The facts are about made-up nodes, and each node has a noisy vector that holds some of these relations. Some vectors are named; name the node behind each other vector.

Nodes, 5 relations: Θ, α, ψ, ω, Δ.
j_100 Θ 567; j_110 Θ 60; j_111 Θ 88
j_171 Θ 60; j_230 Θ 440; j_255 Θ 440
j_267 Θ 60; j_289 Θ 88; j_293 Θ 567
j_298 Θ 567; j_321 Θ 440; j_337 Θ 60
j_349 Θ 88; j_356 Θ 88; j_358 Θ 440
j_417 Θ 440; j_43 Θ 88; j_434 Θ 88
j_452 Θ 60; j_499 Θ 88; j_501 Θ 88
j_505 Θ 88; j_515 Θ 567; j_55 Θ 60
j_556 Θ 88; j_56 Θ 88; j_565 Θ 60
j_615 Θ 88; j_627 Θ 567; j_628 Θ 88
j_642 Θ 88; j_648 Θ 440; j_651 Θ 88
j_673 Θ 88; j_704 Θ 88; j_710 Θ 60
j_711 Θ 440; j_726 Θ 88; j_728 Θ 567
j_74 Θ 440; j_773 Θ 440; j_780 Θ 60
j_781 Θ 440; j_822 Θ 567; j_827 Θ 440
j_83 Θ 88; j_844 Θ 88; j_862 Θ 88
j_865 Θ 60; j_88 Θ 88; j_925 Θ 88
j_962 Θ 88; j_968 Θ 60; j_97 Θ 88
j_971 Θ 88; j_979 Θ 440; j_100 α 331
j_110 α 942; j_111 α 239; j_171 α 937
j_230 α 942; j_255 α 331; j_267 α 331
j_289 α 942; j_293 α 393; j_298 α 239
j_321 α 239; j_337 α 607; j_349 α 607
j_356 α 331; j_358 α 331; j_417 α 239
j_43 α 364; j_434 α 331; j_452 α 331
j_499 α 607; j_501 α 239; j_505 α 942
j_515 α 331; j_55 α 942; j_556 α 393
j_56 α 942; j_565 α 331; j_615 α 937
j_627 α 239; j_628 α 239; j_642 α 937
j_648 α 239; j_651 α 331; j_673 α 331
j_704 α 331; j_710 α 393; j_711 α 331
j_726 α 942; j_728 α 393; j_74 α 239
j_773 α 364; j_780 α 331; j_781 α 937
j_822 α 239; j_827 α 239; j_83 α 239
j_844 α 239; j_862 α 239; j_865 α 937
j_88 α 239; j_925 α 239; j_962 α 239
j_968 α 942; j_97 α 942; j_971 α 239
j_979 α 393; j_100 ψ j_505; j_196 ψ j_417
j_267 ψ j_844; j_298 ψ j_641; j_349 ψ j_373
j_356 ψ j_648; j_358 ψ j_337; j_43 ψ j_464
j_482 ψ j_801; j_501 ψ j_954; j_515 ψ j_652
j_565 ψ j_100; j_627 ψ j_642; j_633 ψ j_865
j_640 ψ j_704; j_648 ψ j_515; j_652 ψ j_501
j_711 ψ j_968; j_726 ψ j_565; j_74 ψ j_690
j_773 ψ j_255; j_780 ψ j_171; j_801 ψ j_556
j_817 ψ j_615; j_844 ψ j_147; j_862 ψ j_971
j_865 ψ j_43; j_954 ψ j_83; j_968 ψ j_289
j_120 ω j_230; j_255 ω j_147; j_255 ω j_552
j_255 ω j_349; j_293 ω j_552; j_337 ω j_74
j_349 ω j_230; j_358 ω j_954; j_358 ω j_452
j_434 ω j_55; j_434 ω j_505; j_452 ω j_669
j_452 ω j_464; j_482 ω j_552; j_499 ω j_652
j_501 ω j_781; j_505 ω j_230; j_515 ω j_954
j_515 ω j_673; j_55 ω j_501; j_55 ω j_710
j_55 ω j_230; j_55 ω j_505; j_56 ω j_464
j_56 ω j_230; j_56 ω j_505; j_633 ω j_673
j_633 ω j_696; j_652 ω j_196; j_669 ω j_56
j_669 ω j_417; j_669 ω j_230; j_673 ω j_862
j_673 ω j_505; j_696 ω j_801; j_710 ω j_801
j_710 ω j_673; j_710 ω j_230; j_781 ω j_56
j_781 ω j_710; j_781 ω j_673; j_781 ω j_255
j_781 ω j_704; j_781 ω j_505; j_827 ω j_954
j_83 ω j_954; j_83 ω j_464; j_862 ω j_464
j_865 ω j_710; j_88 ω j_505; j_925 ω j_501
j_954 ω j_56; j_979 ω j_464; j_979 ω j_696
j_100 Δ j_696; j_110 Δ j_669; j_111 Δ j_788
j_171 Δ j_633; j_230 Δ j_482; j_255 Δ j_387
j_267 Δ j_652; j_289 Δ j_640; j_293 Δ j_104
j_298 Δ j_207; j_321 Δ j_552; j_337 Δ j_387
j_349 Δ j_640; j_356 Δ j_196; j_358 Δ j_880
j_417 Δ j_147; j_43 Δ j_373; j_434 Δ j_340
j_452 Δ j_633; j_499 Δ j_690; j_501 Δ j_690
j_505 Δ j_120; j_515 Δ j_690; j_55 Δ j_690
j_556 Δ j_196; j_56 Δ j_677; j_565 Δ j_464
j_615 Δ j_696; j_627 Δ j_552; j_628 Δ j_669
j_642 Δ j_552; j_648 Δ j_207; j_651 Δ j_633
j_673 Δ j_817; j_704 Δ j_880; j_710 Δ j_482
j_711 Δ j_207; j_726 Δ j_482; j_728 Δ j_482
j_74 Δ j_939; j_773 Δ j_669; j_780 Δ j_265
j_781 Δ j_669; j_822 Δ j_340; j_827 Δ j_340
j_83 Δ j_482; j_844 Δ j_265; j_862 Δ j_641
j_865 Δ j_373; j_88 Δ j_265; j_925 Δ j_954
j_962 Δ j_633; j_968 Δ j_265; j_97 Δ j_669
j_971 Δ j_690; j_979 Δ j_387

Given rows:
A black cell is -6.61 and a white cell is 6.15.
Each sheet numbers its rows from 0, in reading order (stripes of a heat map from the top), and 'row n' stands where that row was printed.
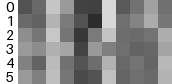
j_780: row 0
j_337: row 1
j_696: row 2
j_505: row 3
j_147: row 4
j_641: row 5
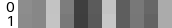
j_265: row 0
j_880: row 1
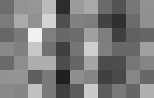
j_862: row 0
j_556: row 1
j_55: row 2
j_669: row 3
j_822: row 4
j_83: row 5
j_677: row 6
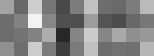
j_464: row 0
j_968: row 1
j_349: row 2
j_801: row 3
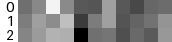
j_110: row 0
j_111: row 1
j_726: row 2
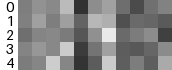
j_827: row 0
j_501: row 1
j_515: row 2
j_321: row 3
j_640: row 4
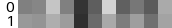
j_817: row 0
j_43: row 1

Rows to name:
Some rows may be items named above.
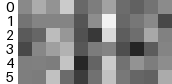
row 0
j_971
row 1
j_515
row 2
j_565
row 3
j_293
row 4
j_711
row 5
j_120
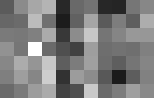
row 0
j_728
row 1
j_482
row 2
j_673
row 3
j_171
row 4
j_971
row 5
j_979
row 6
j_100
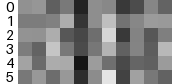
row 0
j_83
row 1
j_673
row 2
j_652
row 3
j_552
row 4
j_230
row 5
j_356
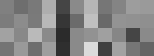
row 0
j_704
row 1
j_651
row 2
j_781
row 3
j_356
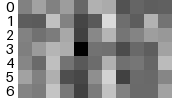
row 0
j_501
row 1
j_452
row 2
j_704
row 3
j_726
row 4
j_147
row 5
j_954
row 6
j_669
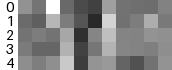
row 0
j_171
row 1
j_337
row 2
j_434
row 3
j_255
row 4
j_417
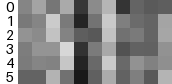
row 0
j_648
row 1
j_633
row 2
j_690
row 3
j_74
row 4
j_711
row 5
j_482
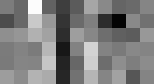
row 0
j_865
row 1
j_710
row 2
j_56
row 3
j_358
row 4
j_711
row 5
j_773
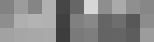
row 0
j_499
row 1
j_97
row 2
j_289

